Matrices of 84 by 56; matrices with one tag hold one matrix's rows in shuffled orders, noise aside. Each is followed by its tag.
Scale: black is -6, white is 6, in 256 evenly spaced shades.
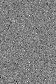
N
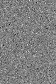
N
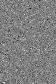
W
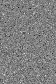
W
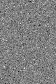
W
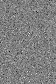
N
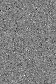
N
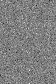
N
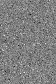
W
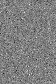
N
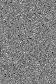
W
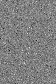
N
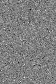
W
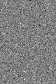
W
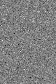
W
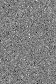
N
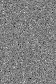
W
